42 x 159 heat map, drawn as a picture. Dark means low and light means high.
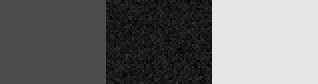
The table splits into one row of 3 panels. Panel 1,1: low, flat. Panel 1,2: very low, fine-grained, faint in contrast. Panel 1,3: very high, flat.
